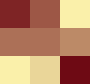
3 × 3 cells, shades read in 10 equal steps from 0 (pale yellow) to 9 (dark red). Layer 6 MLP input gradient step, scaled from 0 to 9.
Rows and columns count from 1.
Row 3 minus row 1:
-8 -5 9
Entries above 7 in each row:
1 0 1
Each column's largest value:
8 6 9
